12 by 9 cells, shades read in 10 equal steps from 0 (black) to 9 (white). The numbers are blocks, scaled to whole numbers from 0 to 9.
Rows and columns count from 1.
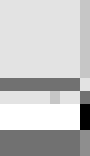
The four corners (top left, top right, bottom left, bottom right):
8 7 4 5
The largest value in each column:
9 9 9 9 9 9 9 9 8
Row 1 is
8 8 8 8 8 8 8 8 7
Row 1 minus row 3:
0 0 0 0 0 0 0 0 0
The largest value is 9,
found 16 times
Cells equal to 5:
2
